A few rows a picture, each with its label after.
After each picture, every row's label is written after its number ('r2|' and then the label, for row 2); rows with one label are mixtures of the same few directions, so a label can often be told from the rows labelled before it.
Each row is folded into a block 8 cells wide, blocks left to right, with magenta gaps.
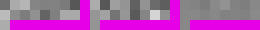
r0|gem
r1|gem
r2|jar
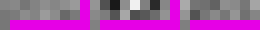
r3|gem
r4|jar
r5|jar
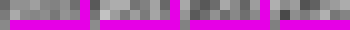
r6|jar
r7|jar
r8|jar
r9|jar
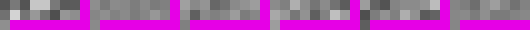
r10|jar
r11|gem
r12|jar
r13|gem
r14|gem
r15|jar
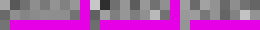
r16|gem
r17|gem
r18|gem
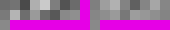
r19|jar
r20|jar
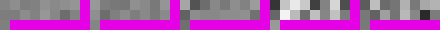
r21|gem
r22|jar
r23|gem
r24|jar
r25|gem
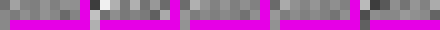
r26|gem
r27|gem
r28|gem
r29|gem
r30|gem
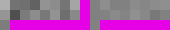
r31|jar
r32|gem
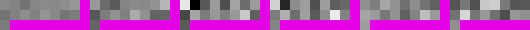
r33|gem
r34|gem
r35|gem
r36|gem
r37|gem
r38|jar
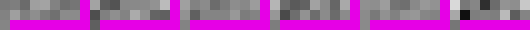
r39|jar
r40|gem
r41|jar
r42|jar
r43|jar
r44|jar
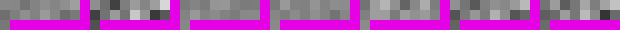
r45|gem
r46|gem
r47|jar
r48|gem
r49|jar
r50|gem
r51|gem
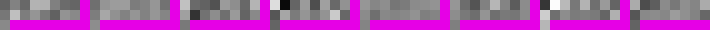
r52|jar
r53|jar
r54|jar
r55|gem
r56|jar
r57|jar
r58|gem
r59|gem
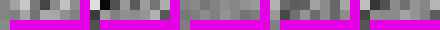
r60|jar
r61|gem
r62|gem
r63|jar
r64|gem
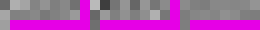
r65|gem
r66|gem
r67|gem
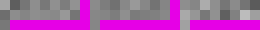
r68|gem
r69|jar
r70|gem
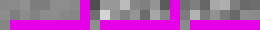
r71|jar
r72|jar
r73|jar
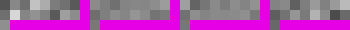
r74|jar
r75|gem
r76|gem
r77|gem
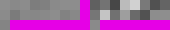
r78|jar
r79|jar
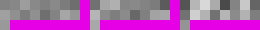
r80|gem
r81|gem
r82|jar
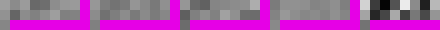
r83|jar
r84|jar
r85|gem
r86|jar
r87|jar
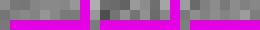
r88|gem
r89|jar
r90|gem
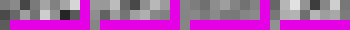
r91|gem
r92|jar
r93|jar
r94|jar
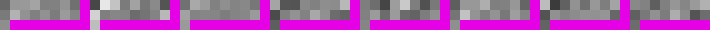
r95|jar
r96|gem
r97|gem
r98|gem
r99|jar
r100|jar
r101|gem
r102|gem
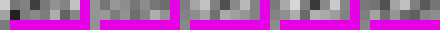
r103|jar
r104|gem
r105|jar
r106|jar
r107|jar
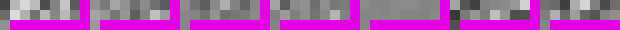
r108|jar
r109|gem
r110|jar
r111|gem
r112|jar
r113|gem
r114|jar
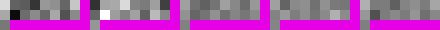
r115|jar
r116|jar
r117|jar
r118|gem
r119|jar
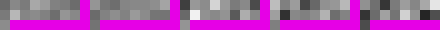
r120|jar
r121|gem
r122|jar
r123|jar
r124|gem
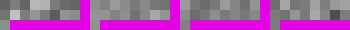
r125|jar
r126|gem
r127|jar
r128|gem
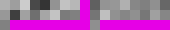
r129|jar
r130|jar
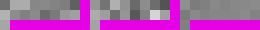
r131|gem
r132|gem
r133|gem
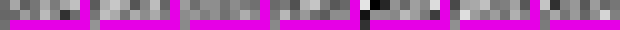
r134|gem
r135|jar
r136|gem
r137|jar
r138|gem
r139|jar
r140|gem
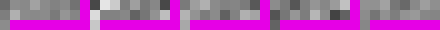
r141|jar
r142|gem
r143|gem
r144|gem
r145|jar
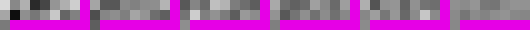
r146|jar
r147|gem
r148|jar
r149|jar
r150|gem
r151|jar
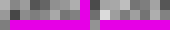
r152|jar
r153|jar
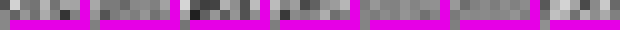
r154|gem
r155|jar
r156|jar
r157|jar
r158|gem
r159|gem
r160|jar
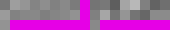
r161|gem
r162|jar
